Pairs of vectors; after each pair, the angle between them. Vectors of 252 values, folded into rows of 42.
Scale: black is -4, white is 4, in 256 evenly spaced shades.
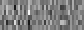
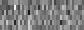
nearly opposite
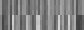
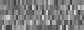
orthogonal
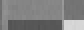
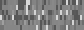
orthogonal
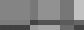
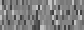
orthogonal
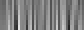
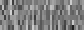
partly opposed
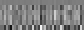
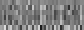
nearly opposite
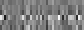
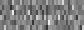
partly aligned
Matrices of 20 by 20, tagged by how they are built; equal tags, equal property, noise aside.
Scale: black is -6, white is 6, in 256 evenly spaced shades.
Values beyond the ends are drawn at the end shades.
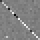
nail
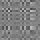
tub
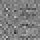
tub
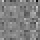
tub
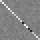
nail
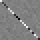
nail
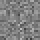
tub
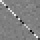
nail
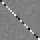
nail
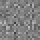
tub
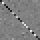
nail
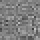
tub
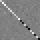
nail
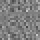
tub
